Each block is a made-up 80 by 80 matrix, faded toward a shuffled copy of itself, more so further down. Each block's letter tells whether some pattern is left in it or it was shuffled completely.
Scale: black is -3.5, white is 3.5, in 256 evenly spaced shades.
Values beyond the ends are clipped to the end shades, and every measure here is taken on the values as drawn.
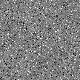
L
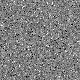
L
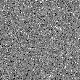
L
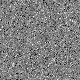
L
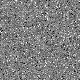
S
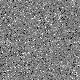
L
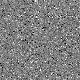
S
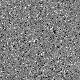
L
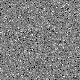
S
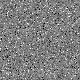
L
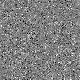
S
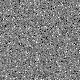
L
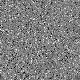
S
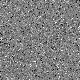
L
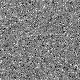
L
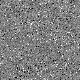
S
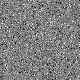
S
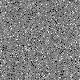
S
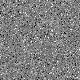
S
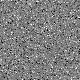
L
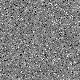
L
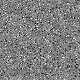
S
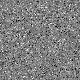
L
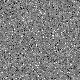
L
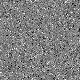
S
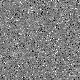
S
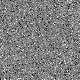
L
